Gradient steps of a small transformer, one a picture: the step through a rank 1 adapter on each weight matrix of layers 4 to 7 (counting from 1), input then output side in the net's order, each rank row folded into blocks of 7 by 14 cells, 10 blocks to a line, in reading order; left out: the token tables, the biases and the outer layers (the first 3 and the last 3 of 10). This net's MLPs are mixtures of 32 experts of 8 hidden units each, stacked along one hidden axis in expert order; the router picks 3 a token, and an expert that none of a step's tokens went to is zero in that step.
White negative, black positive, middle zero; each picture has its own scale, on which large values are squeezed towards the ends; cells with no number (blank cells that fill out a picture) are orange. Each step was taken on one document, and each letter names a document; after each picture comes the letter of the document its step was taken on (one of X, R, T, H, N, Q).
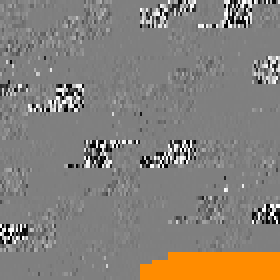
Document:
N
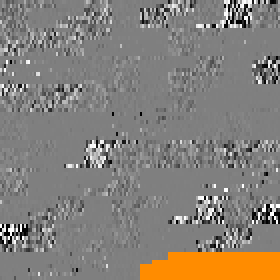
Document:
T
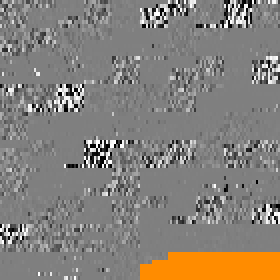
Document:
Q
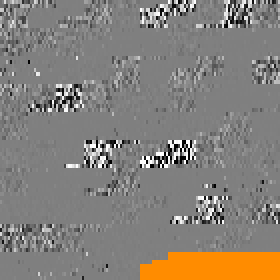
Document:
T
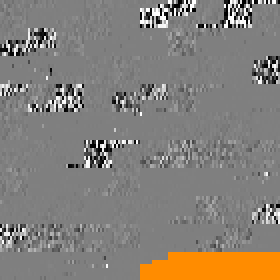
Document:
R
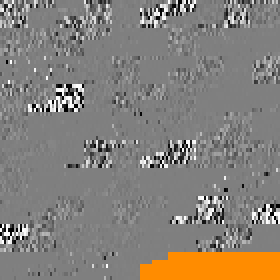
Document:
N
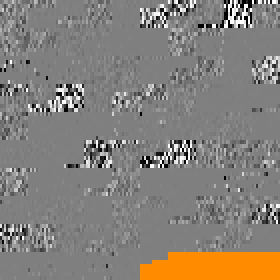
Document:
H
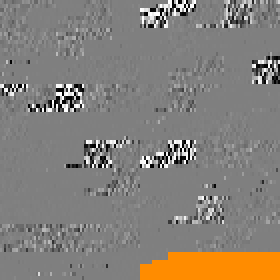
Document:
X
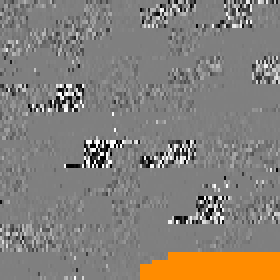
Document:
Q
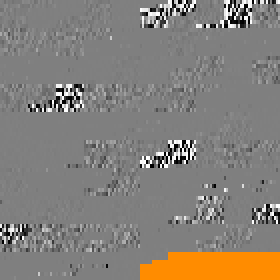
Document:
X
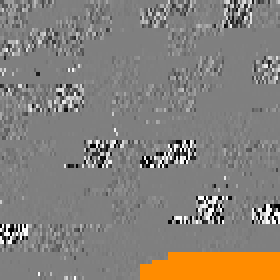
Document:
Q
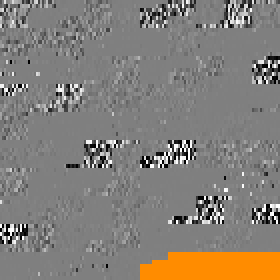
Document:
T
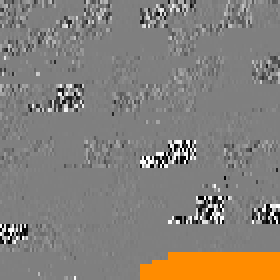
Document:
Q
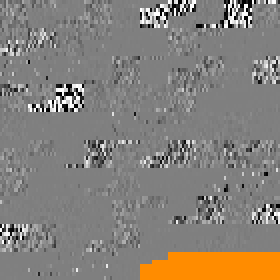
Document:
N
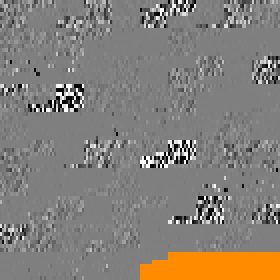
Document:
Q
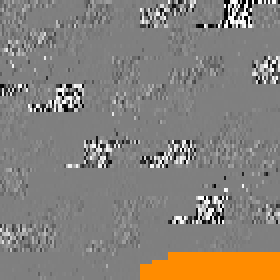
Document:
H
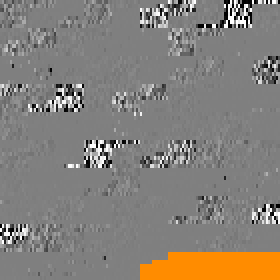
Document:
R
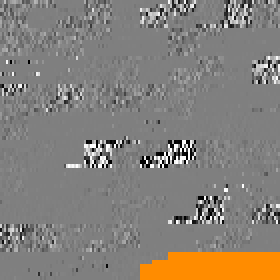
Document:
T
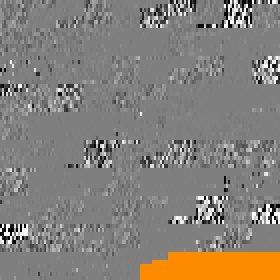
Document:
H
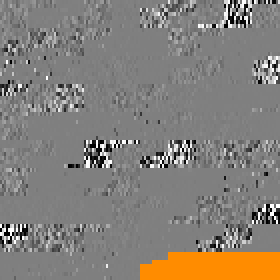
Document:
N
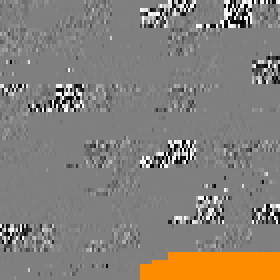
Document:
X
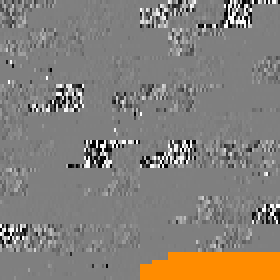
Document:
R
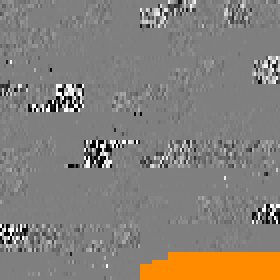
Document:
N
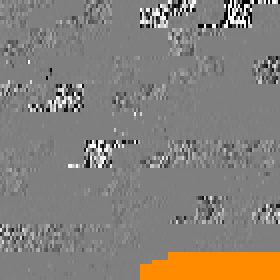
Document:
R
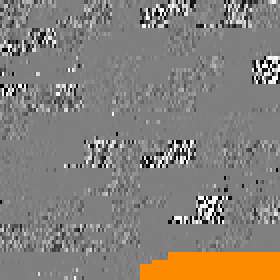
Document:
Q
